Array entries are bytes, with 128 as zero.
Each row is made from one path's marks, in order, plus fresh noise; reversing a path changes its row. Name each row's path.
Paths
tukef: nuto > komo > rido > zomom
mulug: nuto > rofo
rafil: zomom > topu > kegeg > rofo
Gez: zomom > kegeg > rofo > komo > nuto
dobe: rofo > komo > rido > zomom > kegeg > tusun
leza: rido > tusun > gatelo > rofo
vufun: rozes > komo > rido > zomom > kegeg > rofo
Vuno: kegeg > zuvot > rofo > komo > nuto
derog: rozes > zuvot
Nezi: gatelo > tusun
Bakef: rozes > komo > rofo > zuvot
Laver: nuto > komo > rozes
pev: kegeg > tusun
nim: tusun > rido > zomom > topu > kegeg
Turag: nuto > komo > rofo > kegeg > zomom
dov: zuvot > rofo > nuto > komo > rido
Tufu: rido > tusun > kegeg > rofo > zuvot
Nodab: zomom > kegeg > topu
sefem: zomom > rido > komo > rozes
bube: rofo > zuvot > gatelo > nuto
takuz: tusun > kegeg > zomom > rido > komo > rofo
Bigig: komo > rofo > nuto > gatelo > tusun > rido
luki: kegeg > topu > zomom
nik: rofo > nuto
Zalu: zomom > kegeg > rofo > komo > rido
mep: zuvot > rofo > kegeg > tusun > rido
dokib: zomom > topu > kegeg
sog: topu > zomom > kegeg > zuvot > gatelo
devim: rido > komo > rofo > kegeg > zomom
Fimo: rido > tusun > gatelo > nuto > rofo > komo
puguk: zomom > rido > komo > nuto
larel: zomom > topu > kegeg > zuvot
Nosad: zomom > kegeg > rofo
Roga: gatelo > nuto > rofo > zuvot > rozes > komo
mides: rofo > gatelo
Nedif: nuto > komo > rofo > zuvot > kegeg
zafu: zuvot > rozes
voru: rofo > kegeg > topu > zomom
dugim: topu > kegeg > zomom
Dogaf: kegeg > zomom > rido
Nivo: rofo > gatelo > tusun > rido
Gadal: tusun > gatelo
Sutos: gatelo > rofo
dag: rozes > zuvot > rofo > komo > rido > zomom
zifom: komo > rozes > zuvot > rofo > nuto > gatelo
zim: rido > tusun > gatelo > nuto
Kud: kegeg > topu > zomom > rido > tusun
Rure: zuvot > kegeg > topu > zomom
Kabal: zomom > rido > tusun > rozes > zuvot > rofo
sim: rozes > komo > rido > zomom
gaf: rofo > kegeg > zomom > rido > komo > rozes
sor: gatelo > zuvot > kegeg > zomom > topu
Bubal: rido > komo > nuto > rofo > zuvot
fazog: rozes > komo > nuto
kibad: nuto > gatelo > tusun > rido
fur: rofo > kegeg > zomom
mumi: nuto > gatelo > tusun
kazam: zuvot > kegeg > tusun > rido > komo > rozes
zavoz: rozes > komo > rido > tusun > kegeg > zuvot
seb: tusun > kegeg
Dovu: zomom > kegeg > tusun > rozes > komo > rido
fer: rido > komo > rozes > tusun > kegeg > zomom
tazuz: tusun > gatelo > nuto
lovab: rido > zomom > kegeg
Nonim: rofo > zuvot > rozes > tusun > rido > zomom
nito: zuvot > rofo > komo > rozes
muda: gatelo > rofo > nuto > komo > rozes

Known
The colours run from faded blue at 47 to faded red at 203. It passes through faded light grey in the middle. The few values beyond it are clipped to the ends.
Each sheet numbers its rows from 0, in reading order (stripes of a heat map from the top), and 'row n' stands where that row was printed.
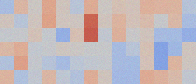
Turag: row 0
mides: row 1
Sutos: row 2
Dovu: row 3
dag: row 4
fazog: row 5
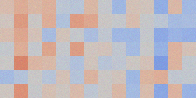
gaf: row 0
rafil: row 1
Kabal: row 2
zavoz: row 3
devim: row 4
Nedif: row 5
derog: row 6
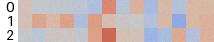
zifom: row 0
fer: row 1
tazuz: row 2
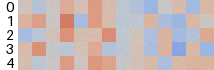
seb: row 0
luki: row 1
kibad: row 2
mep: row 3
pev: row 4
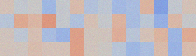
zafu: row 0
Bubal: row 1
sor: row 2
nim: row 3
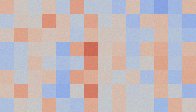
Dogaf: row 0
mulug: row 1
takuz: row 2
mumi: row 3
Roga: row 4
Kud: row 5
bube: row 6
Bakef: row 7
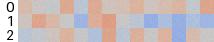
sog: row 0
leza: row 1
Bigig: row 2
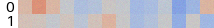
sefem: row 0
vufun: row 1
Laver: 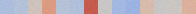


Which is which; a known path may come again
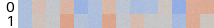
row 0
sim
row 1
Bakef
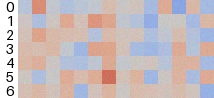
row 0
dov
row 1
seb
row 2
takuz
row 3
zim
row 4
Vuno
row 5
Gadal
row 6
dobe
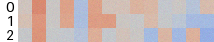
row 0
larel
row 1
rafil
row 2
Nonim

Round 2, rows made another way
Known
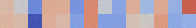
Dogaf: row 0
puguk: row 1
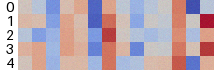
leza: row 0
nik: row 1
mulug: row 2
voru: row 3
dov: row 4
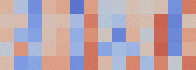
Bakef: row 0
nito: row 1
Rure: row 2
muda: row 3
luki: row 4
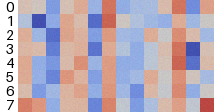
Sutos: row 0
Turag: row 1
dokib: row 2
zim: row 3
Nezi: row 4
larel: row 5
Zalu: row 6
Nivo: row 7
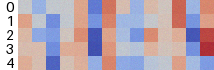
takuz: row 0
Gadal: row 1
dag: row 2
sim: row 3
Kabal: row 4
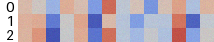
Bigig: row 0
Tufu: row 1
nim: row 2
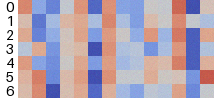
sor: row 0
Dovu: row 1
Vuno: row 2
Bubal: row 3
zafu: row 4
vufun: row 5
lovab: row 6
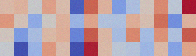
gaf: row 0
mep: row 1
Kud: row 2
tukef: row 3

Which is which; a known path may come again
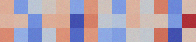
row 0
kazam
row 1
sim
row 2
sor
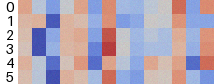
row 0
Gadal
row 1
puguk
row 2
mumi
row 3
kibad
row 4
derog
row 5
sefem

